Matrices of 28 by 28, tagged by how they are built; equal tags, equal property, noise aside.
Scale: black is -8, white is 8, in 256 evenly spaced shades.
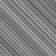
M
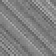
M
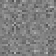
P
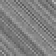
M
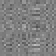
P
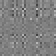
P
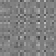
P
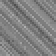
M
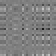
P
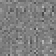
P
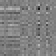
P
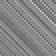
M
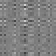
P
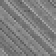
M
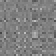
P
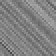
M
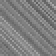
M
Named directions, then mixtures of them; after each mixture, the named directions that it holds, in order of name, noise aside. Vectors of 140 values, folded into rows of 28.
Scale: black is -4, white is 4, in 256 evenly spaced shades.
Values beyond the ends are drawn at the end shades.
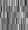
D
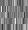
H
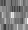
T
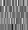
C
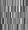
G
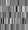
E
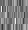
H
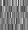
C, D, G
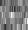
T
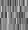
D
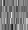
C, D, T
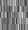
D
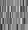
G, H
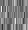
H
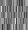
G, H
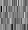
C, D, H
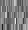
D, H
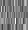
C, H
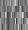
D, H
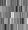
E, T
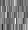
D, H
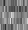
C, T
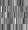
H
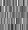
C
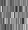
E, H, T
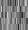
D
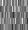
C, T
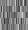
D, G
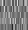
C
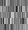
E, T
